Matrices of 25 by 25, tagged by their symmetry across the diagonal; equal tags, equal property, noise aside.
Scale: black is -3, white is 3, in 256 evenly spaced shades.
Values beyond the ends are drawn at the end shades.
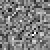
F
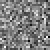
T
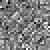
F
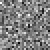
T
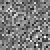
F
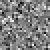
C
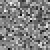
T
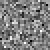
C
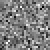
C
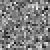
C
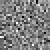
C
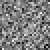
F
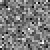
F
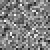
F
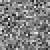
T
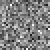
T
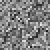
F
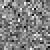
T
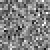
T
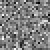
C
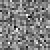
C
